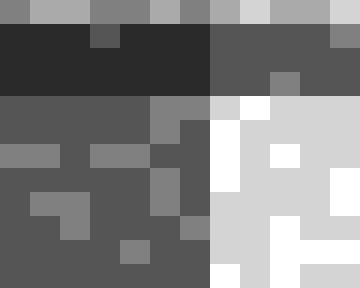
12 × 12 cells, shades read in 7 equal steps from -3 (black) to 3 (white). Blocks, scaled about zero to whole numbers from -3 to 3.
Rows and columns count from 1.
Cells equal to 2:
29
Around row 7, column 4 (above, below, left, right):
-1 -1 -1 0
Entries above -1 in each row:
12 1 0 1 7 6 9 6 8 7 6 5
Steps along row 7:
same down up same down same up down up down same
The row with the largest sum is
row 1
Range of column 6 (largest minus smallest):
3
